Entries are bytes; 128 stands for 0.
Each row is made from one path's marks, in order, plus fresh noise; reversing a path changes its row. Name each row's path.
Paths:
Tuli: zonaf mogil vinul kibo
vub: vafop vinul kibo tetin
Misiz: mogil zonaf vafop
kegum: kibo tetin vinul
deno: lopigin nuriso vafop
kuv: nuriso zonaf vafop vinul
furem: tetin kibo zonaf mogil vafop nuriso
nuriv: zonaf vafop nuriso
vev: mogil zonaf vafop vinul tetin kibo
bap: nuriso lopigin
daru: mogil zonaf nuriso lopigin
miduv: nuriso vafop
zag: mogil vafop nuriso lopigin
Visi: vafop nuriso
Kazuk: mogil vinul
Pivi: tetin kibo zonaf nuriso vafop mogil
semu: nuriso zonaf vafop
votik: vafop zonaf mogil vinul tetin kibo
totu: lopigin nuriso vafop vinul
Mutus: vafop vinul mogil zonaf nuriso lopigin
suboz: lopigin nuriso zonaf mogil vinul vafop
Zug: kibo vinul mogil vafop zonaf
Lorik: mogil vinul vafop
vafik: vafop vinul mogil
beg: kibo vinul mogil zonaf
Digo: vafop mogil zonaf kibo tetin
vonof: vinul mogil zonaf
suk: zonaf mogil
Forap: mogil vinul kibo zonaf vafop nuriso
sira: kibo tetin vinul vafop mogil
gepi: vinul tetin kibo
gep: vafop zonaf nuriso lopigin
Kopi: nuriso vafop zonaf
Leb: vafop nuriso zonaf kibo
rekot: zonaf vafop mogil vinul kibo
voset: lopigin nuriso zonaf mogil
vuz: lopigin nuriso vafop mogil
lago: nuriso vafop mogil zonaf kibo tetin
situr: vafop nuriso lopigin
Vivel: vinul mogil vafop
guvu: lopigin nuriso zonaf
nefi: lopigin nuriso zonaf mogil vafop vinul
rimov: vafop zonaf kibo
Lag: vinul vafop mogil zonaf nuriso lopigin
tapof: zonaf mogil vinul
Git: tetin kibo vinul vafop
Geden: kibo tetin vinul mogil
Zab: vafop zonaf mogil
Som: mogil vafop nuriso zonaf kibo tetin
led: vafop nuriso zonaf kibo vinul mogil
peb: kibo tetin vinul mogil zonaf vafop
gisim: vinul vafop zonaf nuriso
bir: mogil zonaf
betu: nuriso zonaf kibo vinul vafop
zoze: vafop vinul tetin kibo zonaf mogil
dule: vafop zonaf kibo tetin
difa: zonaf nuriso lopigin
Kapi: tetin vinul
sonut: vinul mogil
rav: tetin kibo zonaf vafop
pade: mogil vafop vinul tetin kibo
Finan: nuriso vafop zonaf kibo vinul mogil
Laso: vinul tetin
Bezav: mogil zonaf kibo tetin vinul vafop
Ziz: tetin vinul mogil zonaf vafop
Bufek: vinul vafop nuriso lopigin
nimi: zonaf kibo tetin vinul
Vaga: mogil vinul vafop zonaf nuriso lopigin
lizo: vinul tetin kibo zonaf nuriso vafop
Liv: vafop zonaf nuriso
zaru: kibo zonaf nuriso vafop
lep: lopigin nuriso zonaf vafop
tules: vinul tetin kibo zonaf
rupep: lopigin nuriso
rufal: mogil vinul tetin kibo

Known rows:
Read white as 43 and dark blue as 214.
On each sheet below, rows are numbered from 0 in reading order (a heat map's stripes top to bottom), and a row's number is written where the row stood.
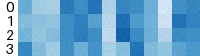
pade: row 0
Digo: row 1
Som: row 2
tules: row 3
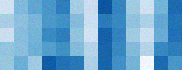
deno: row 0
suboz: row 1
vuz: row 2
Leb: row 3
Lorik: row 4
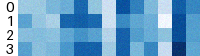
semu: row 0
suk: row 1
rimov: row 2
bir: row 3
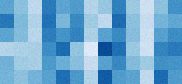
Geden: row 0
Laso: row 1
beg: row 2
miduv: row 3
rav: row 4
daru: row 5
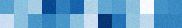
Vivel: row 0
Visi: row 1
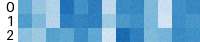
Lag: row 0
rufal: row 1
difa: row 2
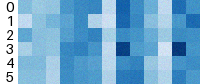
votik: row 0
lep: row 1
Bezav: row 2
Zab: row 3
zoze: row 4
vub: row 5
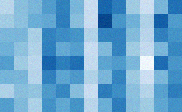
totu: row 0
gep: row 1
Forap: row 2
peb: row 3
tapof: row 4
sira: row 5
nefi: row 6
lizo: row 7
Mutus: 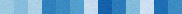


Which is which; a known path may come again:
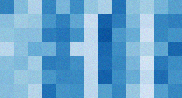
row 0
gepi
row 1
lago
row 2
zag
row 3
guvu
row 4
Vaga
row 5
votik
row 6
Zug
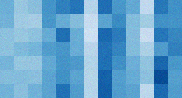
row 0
vev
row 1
rav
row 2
kuv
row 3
led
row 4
dule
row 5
rimov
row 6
daru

